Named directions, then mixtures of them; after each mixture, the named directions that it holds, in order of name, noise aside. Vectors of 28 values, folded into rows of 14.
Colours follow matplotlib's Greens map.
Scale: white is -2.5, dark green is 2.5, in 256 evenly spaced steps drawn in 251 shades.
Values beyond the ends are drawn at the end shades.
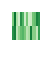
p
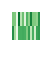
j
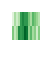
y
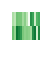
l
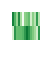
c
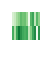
l, y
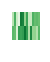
p, y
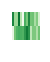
c, p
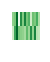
j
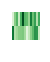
c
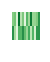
j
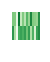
j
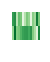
c, p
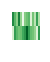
c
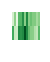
j, y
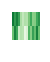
y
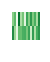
j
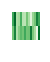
c, p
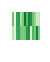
p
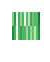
j, p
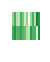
l, p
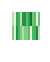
c, p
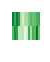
y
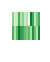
j, l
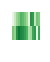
l, y
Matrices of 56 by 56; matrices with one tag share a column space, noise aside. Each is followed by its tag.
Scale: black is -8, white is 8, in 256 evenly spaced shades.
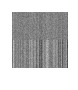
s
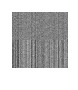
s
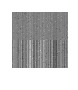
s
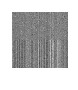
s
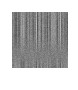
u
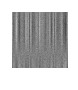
u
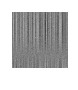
u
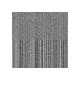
s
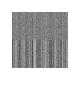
s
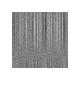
u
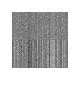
s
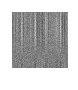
u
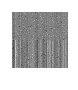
s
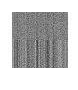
s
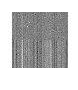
s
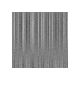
u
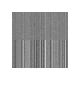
s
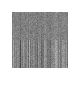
s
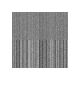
s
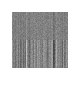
s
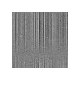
u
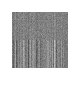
s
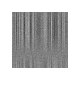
u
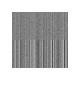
s
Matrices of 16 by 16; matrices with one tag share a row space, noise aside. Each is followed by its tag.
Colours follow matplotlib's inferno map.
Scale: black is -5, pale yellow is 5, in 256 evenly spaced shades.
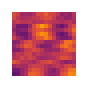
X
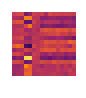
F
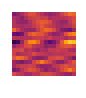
X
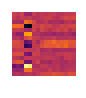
F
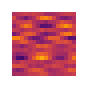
X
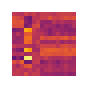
F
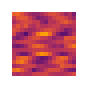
X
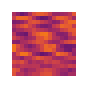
X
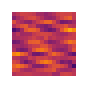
X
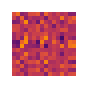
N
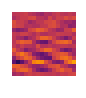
X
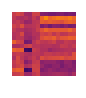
F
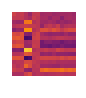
F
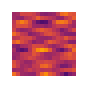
X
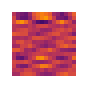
X
